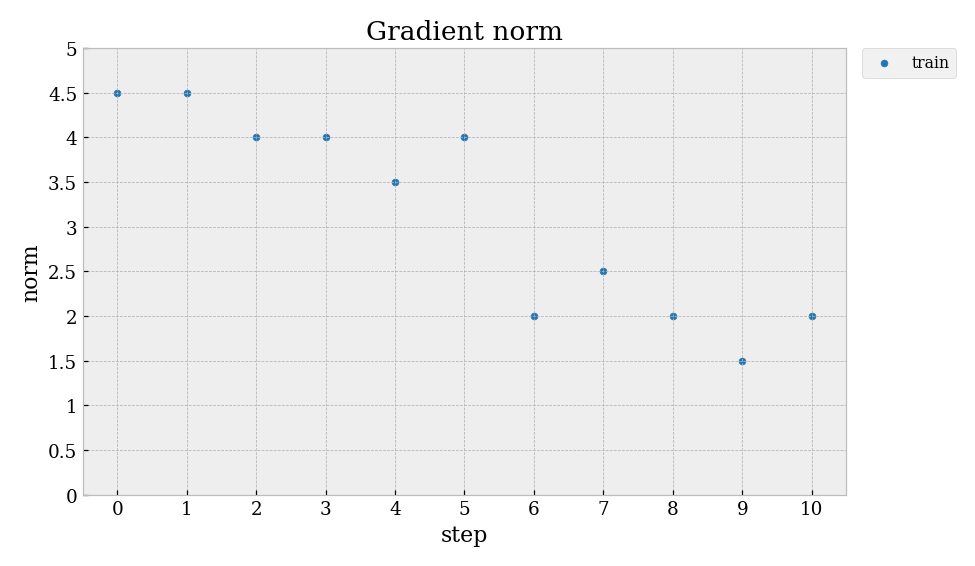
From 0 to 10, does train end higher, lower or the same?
lower
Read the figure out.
Title: Gradient norm
x-axis: step, ticks 0 1 2 3 4 5 6 7 8 9 10
y-axis: norm, ticks 0 0.5 1 1.5 2 2.5 3 3.5 4 4.5 5
Legend: train
Values:
train: 4.5 4.5 4 4 3.5 4 2 2.5 2 1.5 2
